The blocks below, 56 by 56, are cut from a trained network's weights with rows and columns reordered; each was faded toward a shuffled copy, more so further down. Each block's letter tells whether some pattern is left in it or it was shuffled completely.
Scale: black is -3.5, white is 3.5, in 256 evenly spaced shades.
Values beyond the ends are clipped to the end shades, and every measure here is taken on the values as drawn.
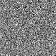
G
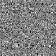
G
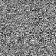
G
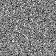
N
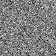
N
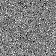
N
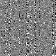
G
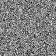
N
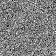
N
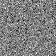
N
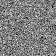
N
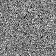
N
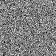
N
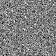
N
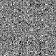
G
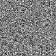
G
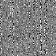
G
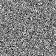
N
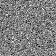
N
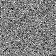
N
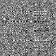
G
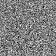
N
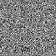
G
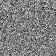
N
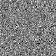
G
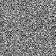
G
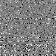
G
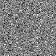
G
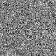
G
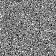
N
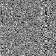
G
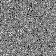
N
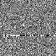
G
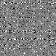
G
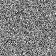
N
